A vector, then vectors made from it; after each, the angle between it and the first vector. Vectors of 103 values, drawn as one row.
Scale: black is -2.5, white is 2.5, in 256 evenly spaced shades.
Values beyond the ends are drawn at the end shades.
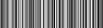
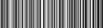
nearly parallel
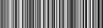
nearly parallel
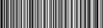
orthogonal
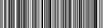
partly opposed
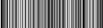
partly aligned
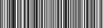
partly opposed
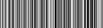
partly opposed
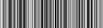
nearly opposite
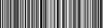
orthogonal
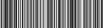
partly aligned
